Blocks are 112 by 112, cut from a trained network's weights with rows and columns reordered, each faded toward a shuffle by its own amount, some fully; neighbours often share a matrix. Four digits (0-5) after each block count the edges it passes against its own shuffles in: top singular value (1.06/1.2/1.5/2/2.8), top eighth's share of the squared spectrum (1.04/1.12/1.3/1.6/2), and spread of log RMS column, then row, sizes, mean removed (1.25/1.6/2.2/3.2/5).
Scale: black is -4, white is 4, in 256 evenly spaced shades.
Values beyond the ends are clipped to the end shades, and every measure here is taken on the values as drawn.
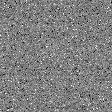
0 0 0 0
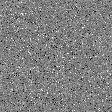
0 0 0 0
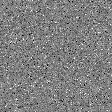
0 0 0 0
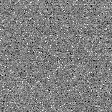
2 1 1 0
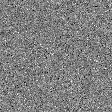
0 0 0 0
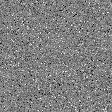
0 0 0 0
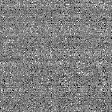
3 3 3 1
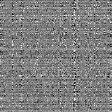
4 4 4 2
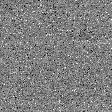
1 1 0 0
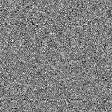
3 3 1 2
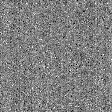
2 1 0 1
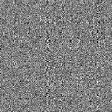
3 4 3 2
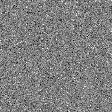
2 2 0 1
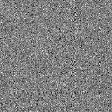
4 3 2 1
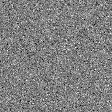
2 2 0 1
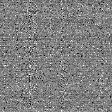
2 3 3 1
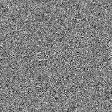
3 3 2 2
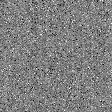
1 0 0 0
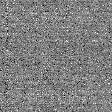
2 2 2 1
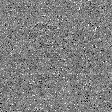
1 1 0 0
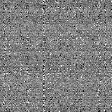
3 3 3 1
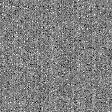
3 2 0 2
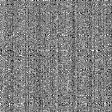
4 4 0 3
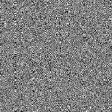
3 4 3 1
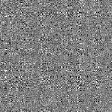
4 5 3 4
